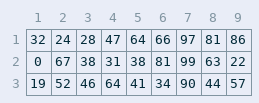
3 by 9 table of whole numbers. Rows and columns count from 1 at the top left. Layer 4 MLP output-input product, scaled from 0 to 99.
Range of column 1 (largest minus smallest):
32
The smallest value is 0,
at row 2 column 1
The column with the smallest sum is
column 1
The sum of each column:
51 143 112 142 143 181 286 188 165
